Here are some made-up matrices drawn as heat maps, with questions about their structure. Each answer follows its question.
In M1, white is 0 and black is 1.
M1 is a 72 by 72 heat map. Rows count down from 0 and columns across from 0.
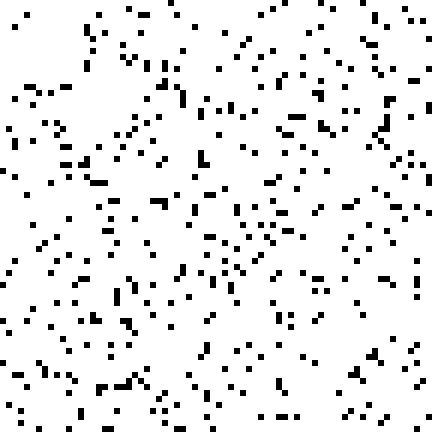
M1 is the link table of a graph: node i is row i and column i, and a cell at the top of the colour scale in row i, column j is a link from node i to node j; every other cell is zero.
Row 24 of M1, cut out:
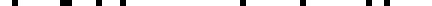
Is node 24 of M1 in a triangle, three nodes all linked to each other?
yes
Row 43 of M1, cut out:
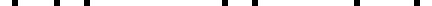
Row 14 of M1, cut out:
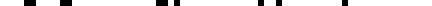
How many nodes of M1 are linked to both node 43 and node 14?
0
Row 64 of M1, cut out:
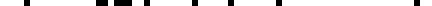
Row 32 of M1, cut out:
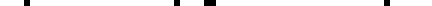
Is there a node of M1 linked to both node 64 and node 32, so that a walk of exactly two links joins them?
yes
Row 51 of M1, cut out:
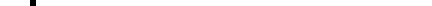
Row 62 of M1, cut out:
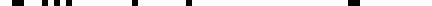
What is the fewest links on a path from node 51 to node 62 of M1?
4
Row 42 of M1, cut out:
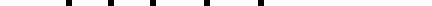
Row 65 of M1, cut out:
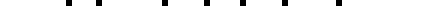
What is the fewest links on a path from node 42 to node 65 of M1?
2
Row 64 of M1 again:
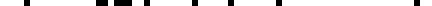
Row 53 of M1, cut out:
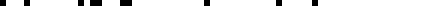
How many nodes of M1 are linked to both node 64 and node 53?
5
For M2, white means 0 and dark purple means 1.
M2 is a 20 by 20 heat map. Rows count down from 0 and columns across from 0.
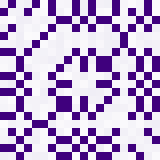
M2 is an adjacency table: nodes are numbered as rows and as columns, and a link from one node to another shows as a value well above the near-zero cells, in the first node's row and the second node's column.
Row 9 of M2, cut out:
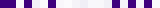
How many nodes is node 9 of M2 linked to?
7
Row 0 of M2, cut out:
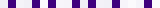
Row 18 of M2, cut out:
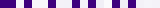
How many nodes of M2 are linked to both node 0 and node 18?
5
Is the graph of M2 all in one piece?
no
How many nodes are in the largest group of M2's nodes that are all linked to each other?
8
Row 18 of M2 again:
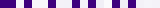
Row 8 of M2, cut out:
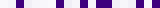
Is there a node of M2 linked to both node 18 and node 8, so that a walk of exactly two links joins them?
no
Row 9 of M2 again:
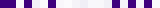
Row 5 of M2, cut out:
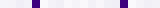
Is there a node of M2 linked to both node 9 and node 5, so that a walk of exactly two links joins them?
no
